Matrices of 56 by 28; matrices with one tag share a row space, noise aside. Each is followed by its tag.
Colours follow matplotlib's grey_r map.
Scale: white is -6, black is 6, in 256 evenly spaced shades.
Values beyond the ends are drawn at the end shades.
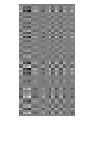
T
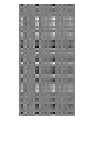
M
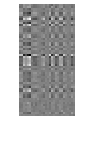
T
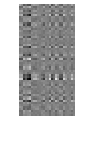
T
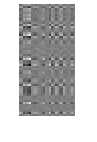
T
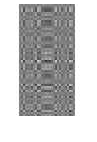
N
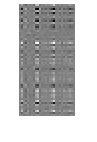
M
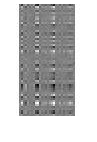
M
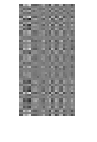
T
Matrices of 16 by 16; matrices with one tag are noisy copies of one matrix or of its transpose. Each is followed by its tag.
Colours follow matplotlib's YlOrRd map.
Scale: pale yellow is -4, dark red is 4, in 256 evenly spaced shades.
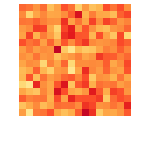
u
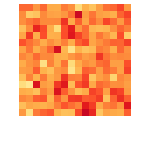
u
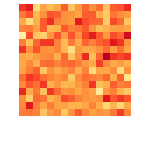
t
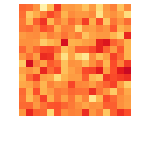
u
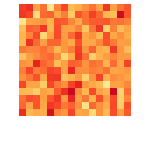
t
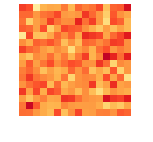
t
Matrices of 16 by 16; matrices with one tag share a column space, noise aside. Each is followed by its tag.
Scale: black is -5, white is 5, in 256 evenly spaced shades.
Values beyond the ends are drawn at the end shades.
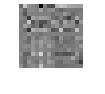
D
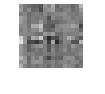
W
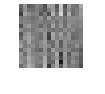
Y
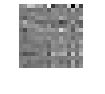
D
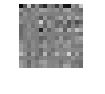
D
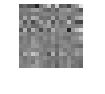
D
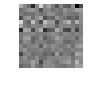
D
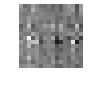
W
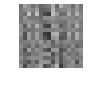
Y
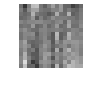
Y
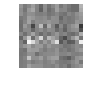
W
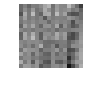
Y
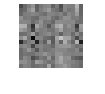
W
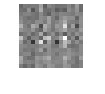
W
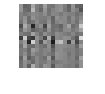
W
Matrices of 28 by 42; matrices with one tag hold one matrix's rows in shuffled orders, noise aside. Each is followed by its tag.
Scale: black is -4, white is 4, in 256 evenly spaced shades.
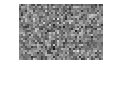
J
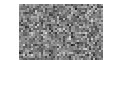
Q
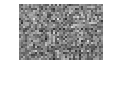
J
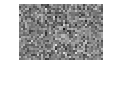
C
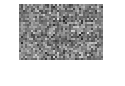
J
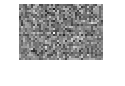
J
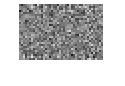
Q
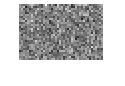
Q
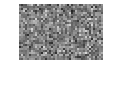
Q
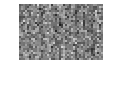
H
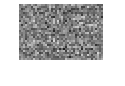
J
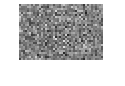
C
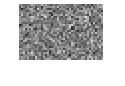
Q
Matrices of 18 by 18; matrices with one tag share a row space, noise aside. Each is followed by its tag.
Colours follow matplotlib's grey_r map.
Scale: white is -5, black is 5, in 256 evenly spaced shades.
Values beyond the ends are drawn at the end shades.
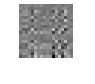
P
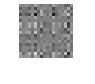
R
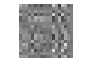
P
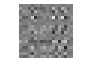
P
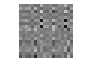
R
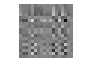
P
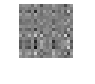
R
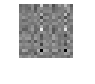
R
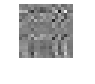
P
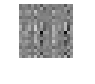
R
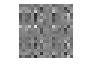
R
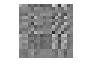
P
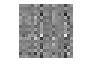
R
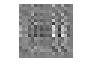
P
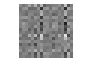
R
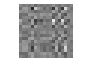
P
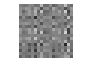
R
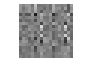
R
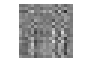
P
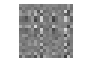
R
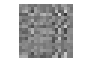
P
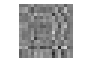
P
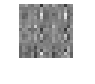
R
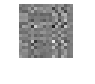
P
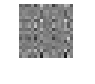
R
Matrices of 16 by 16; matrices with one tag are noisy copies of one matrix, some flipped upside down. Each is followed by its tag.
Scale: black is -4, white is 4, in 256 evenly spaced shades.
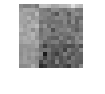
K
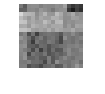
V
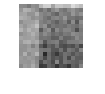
K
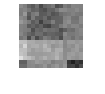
V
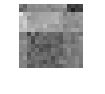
V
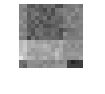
V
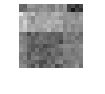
V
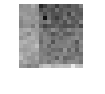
K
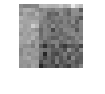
K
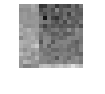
K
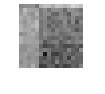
K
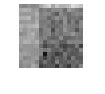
K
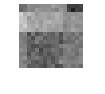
V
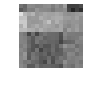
V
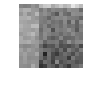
K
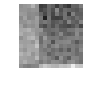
K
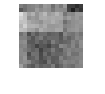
V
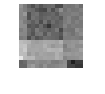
V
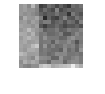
K
